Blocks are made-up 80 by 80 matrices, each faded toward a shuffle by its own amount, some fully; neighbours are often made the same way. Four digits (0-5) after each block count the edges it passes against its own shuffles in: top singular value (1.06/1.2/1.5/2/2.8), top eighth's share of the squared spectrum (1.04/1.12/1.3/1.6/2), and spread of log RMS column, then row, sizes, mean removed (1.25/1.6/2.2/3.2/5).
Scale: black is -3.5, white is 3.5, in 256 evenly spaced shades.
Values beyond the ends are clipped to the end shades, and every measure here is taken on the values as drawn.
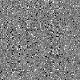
3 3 2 1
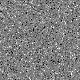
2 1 0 0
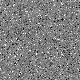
0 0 0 0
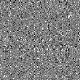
4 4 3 2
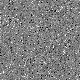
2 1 0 0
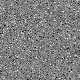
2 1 0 0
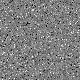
0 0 0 0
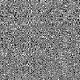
4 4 2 2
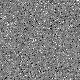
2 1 0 0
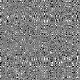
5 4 3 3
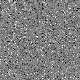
3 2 1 0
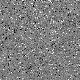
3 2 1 0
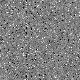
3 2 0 0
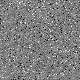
0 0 0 0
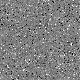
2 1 0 0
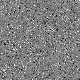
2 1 0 0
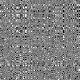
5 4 3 3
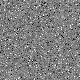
0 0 0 0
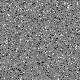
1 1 0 0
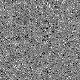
3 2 1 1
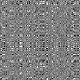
5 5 3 3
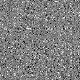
3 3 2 1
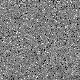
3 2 0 0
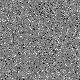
0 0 0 0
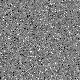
0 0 0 0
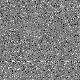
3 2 0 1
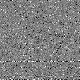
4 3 0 2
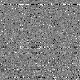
3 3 1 2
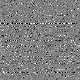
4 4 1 3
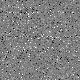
2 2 0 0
